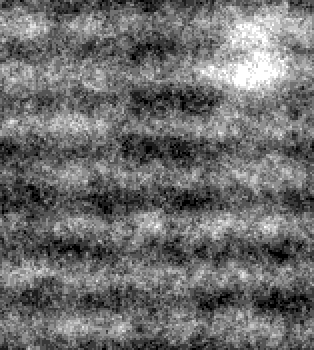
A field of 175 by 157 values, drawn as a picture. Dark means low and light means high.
Stripes: horizontal, repeating 7 times. Ninth with the highest average: top right. Bumps: one, in the top right.
